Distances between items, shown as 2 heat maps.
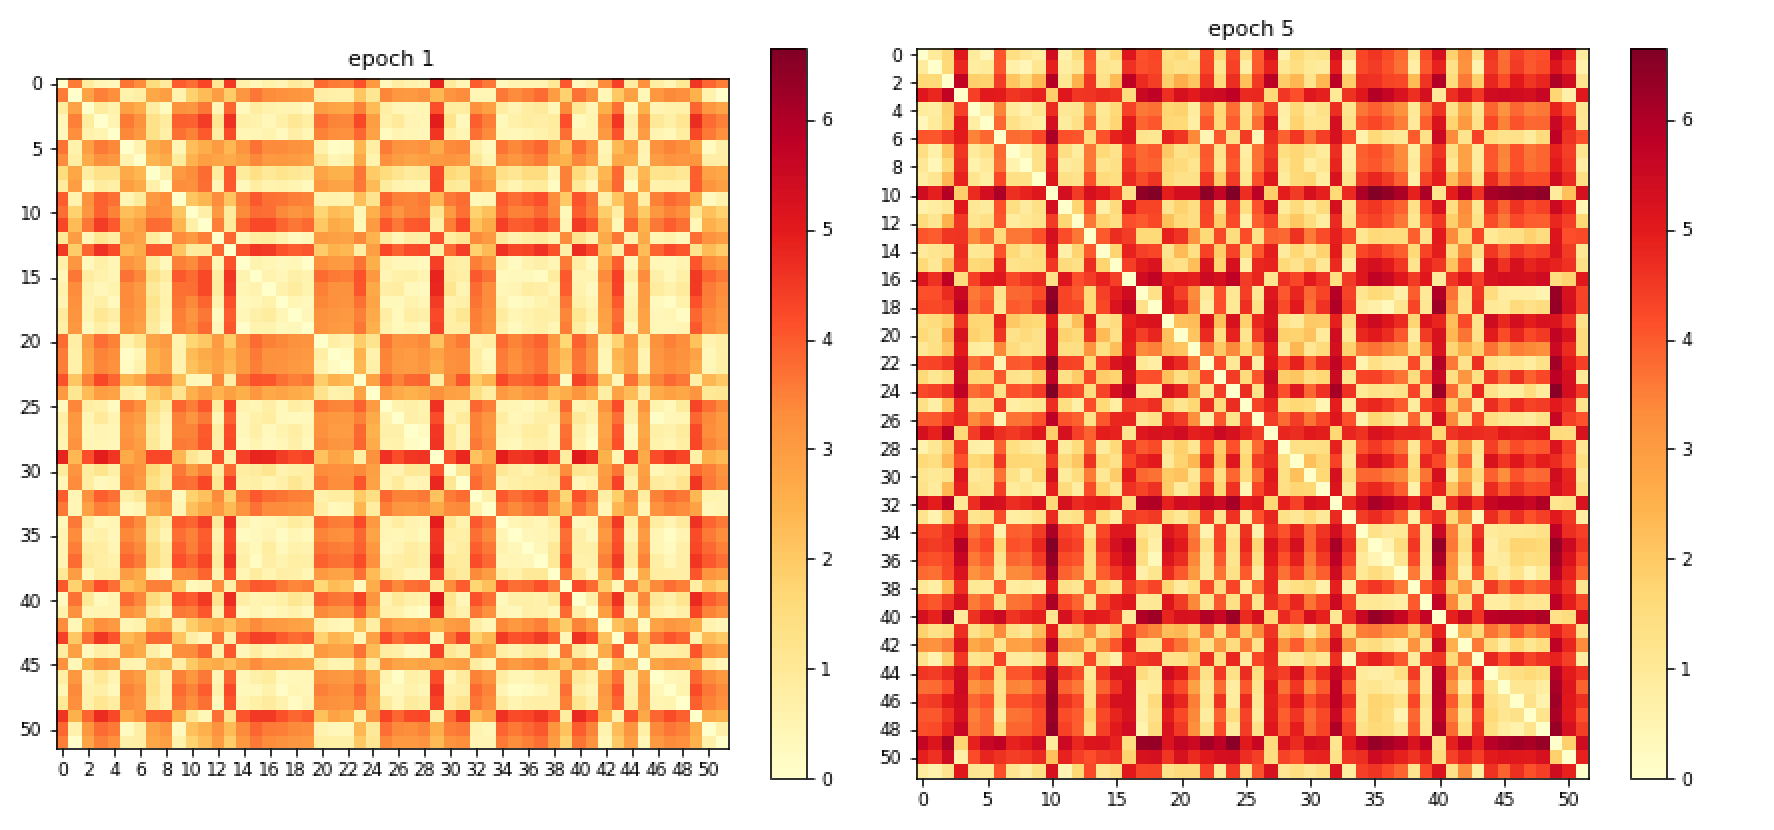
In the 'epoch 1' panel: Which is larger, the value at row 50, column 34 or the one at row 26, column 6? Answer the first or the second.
the first
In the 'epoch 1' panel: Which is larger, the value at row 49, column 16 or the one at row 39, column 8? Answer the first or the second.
the first
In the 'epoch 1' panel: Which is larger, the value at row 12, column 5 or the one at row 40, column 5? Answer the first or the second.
the second
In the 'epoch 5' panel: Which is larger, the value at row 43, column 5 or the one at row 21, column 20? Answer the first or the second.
the second
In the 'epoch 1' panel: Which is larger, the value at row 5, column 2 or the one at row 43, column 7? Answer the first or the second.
the second
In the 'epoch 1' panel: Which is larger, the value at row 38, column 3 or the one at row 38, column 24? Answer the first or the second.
the second
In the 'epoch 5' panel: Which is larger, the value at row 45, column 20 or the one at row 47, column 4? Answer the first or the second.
the first
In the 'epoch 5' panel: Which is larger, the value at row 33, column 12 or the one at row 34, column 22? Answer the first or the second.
the first
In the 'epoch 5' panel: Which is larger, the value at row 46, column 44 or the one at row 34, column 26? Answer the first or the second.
the first
